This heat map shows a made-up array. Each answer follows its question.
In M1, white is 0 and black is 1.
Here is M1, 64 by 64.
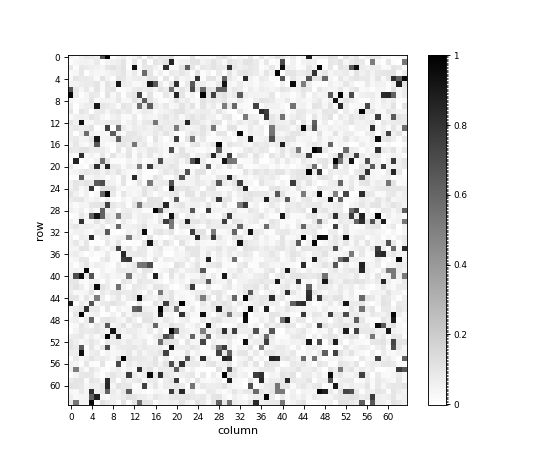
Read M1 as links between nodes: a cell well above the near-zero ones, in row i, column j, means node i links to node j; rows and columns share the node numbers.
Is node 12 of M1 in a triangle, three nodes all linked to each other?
yes
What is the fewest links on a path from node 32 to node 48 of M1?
3
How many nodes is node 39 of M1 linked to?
6
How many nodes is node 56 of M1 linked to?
3
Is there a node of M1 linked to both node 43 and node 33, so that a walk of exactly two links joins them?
no
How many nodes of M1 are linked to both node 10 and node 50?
0
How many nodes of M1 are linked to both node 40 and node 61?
3
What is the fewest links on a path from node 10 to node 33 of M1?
3
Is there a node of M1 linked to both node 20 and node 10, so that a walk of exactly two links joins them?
no
